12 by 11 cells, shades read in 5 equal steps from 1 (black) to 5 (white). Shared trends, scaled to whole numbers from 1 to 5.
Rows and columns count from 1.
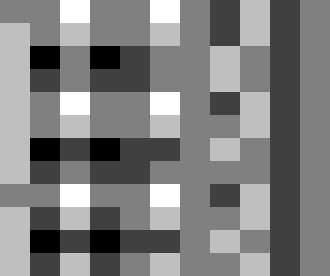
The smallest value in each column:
3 1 2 1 2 2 3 2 3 2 3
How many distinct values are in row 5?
4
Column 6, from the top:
5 4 3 3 5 4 2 3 5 4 2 4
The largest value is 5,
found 6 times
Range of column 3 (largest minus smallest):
3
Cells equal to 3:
58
